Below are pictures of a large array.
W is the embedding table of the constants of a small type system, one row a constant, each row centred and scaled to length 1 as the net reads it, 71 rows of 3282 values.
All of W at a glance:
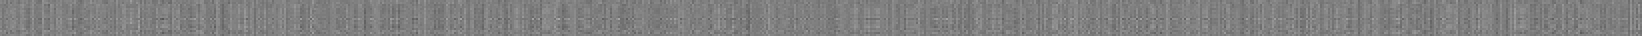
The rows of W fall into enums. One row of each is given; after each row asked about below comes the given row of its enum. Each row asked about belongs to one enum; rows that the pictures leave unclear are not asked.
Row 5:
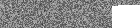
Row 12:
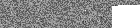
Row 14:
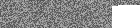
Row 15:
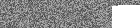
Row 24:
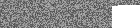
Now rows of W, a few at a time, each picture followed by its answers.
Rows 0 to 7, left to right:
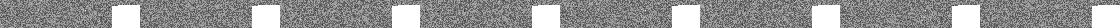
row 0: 12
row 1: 24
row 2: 5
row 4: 12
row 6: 12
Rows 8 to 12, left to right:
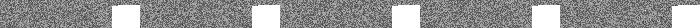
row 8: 15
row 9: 5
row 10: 5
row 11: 14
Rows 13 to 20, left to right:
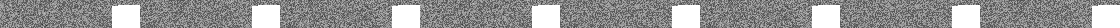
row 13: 5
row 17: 24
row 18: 15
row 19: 24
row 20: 14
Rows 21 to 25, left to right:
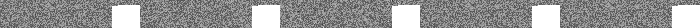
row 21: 24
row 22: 14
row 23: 5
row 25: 24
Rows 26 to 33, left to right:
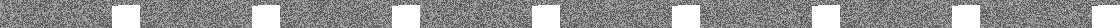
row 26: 5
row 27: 14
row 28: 14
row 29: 5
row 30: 24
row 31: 12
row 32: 14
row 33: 12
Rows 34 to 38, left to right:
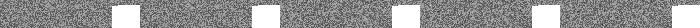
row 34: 24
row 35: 24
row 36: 5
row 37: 5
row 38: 5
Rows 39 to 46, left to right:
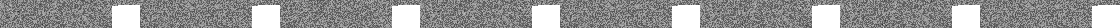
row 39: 5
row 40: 24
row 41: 14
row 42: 5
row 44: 5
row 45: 5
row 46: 24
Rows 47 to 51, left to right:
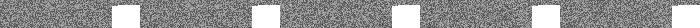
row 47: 24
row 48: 24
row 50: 15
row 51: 14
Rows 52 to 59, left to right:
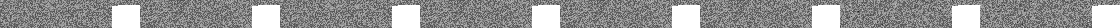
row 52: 24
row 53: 14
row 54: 24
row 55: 14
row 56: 14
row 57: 14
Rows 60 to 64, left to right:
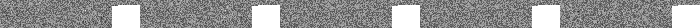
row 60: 12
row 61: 12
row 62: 24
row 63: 24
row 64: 5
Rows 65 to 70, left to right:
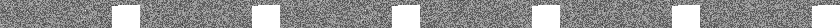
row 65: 12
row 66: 5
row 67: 12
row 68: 14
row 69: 5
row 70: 24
